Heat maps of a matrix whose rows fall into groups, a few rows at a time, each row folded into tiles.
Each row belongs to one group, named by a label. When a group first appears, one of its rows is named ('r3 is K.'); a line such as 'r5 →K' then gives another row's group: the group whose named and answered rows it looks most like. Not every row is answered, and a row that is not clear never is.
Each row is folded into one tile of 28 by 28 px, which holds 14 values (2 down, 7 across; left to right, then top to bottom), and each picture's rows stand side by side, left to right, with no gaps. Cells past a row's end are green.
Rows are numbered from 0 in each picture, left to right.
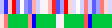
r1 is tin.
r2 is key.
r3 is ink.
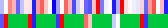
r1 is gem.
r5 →gem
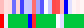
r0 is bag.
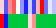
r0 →gem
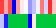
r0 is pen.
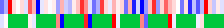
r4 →bag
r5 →tin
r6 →bag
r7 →key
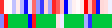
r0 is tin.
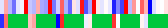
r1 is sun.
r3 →key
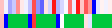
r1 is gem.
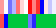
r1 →pen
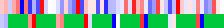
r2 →sun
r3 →bag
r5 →ink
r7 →ink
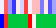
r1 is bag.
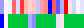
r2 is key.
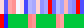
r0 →gem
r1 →sun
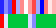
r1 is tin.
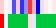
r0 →bag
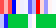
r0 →pen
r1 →key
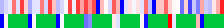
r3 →pen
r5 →tin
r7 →tin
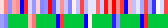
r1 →sun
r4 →pen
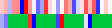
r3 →pen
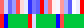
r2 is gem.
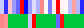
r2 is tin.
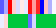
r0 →key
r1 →pen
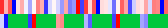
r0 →pen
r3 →pen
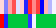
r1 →pen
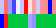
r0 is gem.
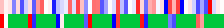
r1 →gem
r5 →gem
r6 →pen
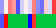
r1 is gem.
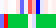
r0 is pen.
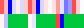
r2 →ink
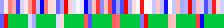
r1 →tin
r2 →key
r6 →sun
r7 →ink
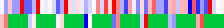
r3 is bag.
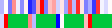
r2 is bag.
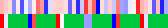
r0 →bag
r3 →pen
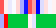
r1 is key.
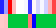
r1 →tin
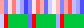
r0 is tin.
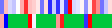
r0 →tin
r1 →bag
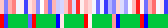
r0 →gem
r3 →bag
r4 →tin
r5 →gem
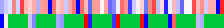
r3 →gem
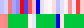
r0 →sun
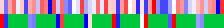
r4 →gem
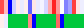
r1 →tin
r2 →ink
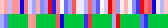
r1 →sun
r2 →ink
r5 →pen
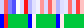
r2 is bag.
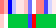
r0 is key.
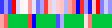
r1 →ink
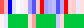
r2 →key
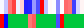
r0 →gem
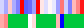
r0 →sun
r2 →tin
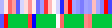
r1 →ink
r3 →sun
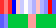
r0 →pen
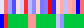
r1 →sun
